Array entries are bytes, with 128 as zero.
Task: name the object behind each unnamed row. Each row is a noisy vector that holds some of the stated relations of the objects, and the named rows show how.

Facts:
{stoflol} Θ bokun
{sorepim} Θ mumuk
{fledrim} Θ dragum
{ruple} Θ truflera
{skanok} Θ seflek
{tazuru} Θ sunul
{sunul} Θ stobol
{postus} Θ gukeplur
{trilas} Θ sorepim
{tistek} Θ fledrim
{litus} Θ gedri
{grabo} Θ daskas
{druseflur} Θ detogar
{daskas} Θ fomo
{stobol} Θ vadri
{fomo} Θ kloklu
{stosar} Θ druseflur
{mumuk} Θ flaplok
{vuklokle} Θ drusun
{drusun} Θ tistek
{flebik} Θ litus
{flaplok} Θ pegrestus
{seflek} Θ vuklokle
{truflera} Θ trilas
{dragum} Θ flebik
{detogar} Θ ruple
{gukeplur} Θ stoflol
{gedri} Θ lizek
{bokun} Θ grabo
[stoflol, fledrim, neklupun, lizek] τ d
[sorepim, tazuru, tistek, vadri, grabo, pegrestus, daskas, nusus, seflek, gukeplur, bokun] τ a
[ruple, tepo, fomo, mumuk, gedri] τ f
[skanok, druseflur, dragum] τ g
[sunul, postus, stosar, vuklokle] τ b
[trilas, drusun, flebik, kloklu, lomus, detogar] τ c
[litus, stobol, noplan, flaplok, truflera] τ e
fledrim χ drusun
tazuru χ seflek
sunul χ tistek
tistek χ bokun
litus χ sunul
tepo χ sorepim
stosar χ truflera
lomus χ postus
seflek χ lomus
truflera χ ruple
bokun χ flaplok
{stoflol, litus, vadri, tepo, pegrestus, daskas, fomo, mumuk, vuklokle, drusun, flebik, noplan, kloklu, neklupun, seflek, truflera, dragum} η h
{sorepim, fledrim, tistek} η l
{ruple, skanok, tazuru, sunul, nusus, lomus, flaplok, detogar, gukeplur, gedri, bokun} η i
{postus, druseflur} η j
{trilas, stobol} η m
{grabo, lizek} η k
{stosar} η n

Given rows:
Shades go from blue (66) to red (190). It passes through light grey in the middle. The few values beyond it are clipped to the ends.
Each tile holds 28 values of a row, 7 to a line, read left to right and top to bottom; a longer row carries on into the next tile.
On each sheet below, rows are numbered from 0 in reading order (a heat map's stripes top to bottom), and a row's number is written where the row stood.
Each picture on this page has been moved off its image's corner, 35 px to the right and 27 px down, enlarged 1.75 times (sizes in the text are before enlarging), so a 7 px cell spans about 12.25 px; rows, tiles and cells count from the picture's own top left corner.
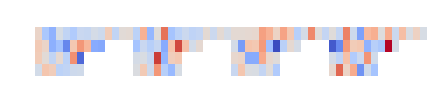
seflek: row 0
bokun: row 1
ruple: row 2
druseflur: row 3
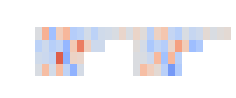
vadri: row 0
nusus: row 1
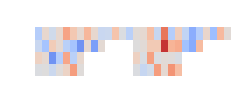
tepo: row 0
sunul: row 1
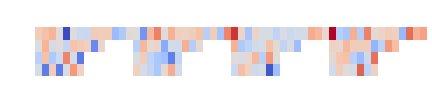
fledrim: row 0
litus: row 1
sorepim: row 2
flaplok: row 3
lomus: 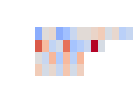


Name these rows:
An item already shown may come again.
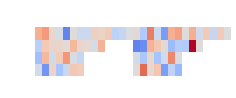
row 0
neklupun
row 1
druseflur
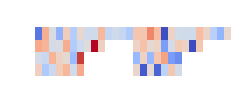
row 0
kloklu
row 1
lizek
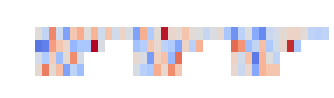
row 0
druseflur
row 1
fomo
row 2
drusun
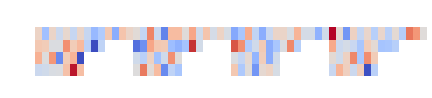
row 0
vuklokle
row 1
druseflur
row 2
flebik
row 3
pegrestus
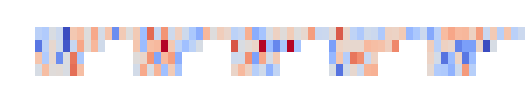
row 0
skanok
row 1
stosar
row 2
detogar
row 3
stoflol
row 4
gedri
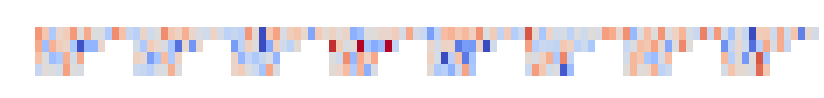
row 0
mumuk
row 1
tepo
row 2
dragum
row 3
trilas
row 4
gedri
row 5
sorepim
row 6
truflera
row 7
skanok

